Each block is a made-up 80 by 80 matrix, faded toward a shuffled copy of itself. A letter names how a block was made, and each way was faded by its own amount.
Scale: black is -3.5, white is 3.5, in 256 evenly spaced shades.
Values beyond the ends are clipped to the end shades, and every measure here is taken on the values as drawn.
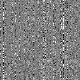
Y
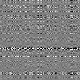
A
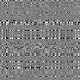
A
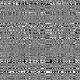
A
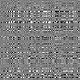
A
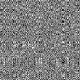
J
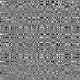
A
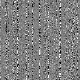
Y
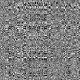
J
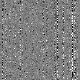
Y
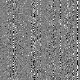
Y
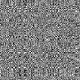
J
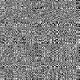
J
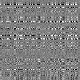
A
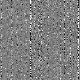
Y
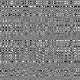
A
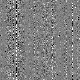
Y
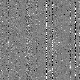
Y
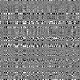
A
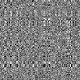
J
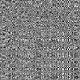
J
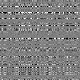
A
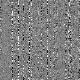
Y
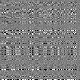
A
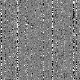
Y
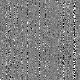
Y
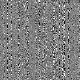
Y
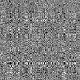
J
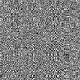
J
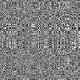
J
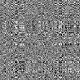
J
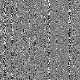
Y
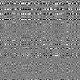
A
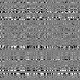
A
